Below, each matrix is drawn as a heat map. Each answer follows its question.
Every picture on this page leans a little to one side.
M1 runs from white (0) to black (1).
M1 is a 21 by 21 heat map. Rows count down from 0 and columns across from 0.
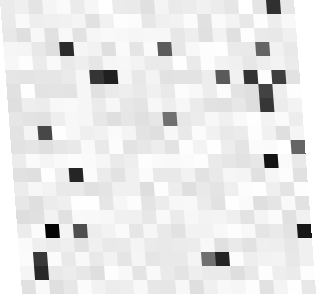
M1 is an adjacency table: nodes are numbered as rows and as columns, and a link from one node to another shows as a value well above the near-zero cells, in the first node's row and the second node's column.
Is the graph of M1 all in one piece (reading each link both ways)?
yes
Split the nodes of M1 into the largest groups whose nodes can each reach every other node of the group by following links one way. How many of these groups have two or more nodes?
0
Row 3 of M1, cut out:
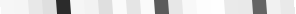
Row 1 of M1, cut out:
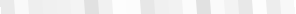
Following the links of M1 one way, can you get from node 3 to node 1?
yes
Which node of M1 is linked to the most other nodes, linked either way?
node 18
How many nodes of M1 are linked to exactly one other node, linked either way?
9
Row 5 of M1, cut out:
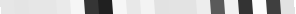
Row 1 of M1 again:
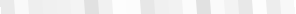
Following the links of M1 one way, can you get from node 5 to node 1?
yes
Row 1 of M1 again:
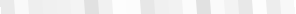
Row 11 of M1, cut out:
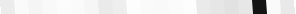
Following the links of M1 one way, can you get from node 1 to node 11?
no
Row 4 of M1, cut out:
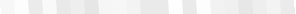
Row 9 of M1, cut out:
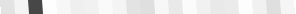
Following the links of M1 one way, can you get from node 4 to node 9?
no
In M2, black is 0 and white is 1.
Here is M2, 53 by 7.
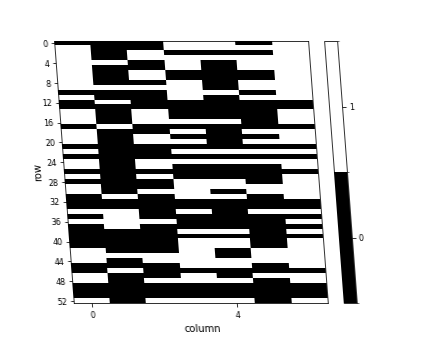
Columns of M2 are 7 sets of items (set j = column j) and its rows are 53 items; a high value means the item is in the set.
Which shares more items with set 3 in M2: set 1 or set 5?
set 5
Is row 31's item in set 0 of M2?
no
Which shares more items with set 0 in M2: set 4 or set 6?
set 6
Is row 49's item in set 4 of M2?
no
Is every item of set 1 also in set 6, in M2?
no
